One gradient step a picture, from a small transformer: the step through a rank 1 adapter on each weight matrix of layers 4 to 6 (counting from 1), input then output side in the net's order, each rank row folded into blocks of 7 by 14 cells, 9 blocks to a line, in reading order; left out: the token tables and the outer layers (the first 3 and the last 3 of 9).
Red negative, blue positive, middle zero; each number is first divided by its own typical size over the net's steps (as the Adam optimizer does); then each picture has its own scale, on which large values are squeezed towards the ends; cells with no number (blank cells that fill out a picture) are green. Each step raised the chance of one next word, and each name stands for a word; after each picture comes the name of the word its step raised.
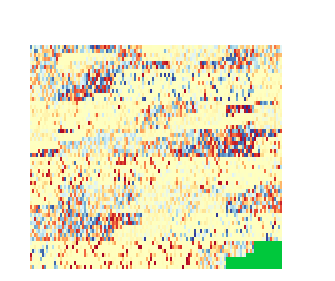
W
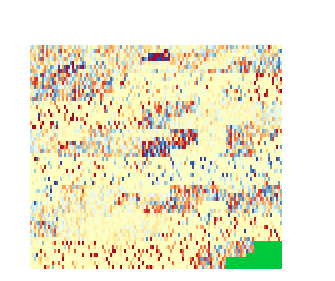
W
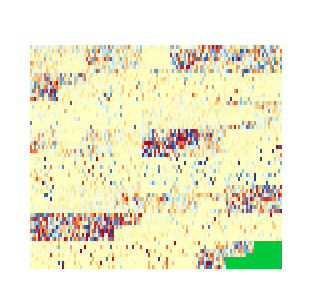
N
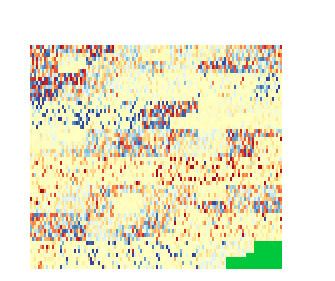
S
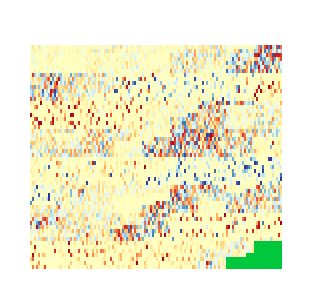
N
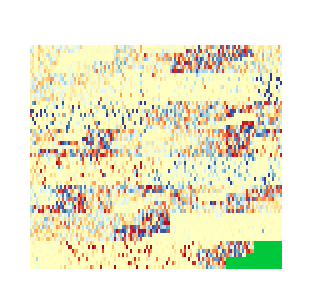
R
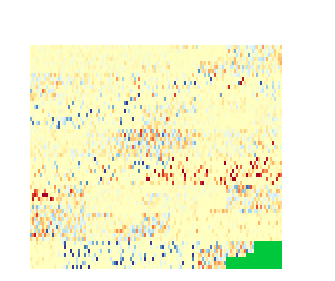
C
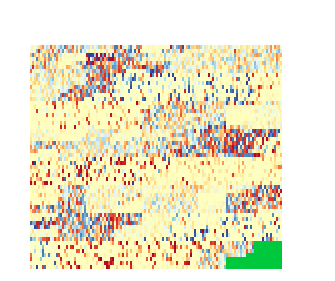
W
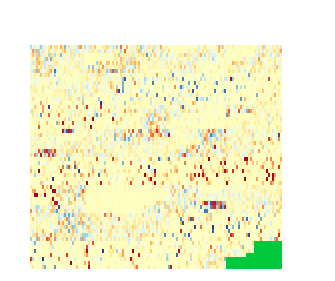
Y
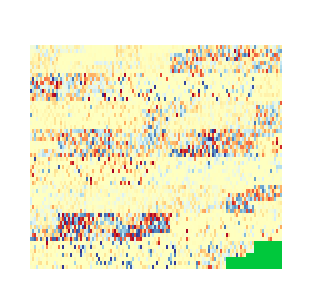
C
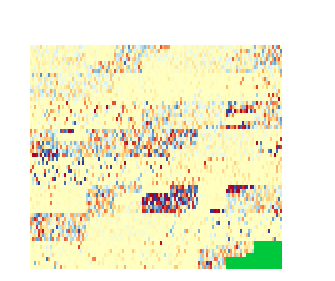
N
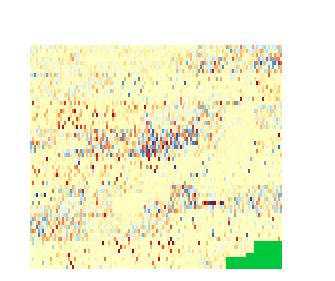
N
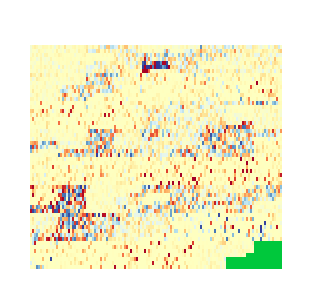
Y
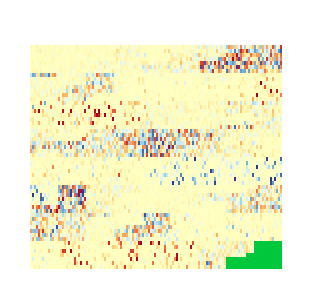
N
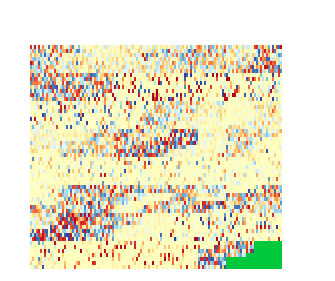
W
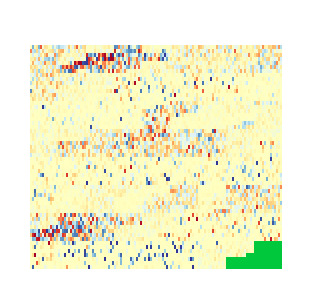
C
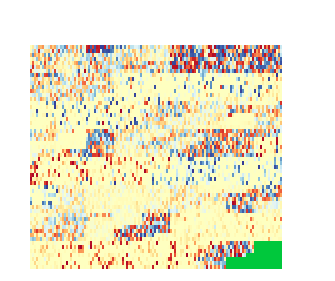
R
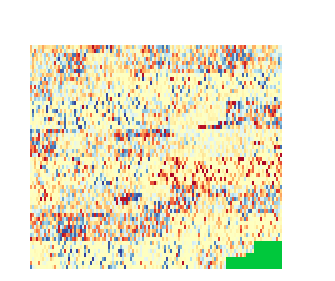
S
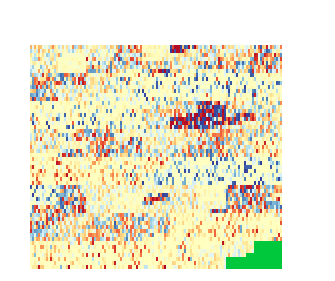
R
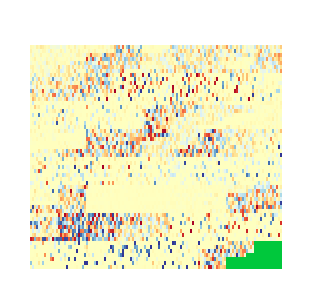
C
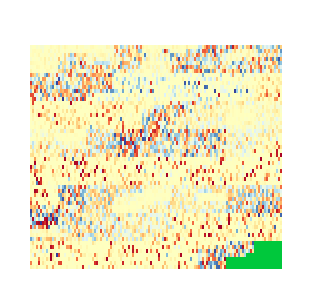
Y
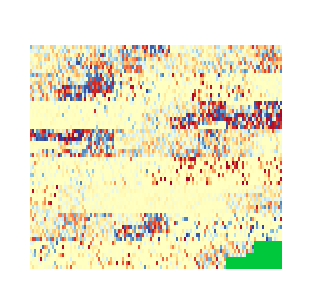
W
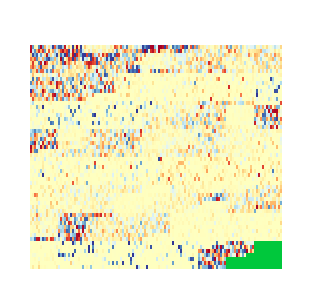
C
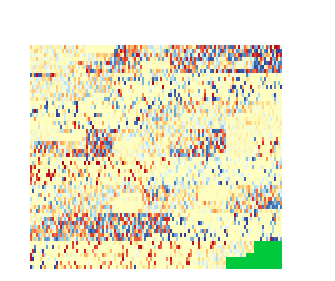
R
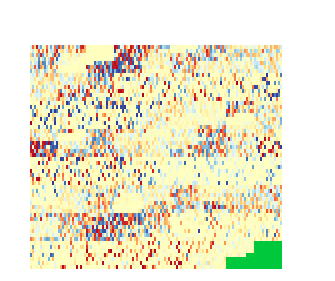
R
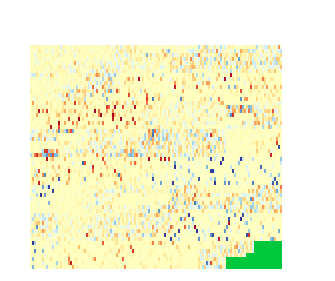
N
